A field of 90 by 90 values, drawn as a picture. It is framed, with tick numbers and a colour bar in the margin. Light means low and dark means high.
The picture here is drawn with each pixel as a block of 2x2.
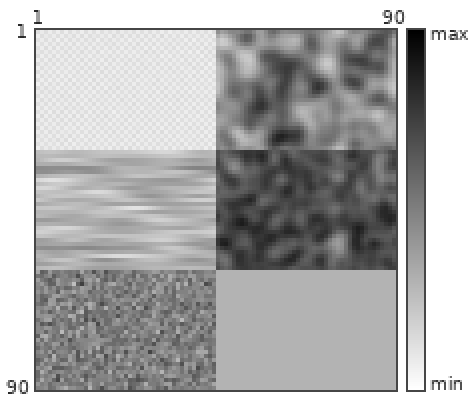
The table splits into 3 rows of 2 panels. Panel 1,1: very low, checkered, faint in contrast. Panel 1,2: middling, blotchy, strong in contrast. Panel 2,1: low, streaked across. Panel 2,2: high, blotchy. Panel 3,1: middling, fine-grained. Panel 3,2: low, flat.
